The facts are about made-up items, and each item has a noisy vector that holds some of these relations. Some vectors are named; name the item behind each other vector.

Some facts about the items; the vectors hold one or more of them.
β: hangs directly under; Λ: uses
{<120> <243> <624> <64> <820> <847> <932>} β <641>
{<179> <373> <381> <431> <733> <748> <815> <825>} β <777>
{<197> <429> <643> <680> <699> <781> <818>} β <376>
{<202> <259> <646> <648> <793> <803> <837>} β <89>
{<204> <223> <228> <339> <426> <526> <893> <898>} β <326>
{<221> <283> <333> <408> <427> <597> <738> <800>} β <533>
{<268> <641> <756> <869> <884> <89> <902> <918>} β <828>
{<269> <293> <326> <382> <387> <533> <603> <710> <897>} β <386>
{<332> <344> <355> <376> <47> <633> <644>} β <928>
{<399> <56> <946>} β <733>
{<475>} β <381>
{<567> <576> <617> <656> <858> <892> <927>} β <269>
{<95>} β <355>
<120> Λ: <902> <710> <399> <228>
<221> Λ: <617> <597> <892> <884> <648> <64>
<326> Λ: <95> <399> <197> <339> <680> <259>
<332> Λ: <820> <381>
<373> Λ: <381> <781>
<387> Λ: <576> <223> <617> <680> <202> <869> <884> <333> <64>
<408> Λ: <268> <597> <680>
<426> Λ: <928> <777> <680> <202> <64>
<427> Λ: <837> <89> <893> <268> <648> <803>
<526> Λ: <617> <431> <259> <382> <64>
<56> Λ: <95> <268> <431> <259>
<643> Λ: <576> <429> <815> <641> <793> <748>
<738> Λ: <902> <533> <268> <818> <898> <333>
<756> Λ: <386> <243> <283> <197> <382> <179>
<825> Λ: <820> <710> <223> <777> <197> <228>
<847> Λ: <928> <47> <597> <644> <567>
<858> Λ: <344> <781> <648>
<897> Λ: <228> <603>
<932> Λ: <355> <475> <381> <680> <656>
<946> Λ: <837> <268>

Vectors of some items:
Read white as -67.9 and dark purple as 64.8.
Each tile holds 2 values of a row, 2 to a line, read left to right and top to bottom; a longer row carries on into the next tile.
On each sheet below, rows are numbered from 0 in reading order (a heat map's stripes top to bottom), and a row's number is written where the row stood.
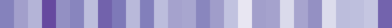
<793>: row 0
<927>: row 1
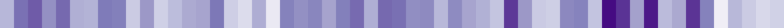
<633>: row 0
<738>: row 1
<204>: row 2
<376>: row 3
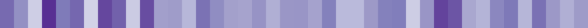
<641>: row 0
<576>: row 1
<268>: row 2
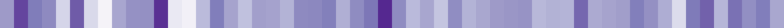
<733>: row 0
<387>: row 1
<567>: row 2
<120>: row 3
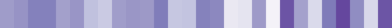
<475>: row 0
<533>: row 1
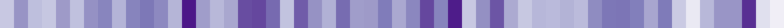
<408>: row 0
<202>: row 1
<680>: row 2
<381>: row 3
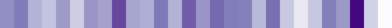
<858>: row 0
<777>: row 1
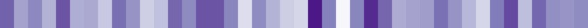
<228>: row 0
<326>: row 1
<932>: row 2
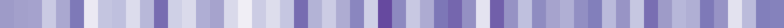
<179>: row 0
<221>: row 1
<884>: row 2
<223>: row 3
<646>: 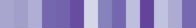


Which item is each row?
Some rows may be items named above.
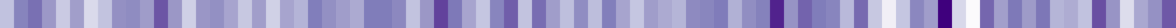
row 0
<825>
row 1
<897>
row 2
<803>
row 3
<387>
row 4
<777>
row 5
<893>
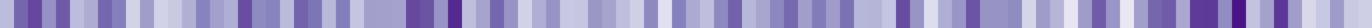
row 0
<699>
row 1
<793>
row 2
<355>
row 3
<283>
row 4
<893>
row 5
<526>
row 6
<928>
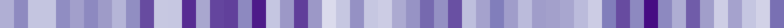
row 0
<800>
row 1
<928>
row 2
<95>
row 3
<781>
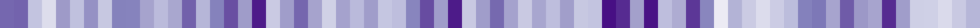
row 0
<269>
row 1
<197>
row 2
<197>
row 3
<376>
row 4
<429>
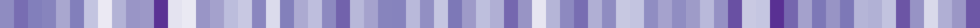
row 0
<381>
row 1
<283>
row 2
<898>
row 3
<800>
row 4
<893>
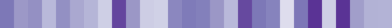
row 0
<204>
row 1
<828>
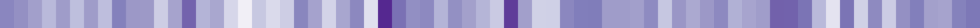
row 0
<293>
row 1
<427>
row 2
<204>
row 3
<892>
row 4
<386>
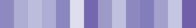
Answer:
<597>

